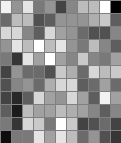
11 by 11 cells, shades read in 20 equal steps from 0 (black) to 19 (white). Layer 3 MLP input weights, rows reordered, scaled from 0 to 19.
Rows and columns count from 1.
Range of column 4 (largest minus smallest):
13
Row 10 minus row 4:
-2 -13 2 -4 -5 2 4 -4 -8 -2 -2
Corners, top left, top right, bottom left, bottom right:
18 0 1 4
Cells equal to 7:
9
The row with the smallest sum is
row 11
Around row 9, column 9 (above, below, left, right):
7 6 12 7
